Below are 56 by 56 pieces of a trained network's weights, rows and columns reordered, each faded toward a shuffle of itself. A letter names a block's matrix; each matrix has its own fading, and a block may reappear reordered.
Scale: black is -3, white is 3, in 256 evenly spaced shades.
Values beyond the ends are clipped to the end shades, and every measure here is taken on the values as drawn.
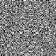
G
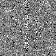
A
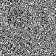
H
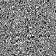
H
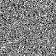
G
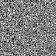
A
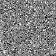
A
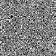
G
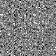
A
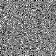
G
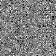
A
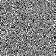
A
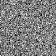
H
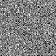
G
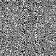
A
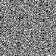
G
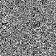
G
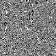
A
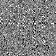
A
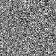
H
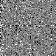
A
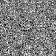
H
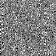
A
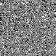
A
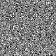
G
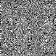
A
